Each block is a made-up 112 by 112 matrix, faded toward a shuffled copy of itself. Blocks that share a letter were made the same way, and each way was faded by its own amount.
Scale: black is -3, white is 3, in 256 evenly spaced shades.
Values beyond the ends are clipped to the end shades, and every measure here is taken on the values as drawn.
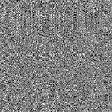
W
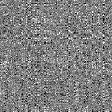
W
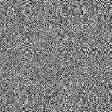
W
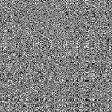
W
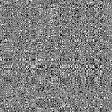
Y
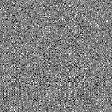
W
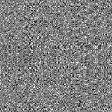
W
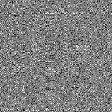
W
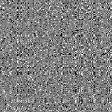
Y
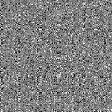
W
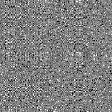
Y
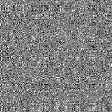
W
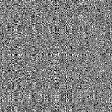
Y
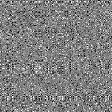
W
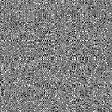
Y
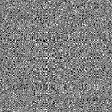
Y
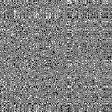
Y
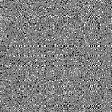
Y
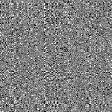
W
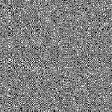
Y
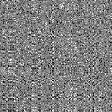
Y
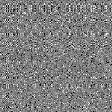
Y
